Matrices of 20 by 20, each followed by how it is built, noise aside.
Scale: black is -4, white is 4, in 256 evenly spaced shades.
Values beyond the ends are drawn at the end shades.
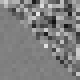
upper triangular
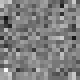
low rank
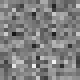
low rank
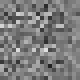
low rank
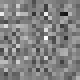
low rank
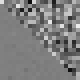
upper triangular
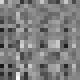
low rank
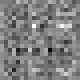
low rank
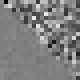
upper triangular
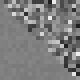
upper triangular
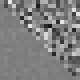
upper triangular
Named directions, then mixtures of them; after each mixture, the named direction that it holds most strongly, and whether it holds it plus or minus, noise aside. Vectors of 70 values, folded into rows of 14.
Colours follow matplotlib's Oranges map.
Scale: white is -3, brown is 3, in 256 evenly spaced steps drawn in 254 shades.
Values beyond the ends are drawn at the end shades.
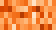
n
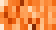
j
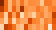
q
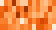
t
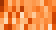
q, plus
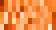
q, plus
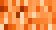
q, plus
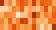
t, minus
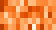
j, minus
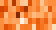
t, plus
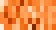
j, plus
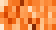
j, plus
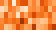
t, minus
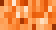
t, minus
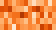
n, plus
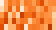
q, minus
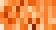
j, plus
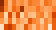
q, plus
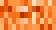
n, plus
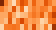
t, minus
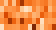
j, plus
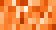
t, minus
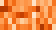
n, plus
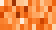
t, plus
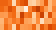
n, plus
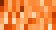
q, plus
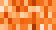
n, minus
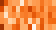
j, minus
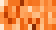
j, plus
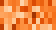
n, minus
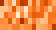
t, minus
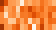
j, minus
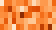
n, plus
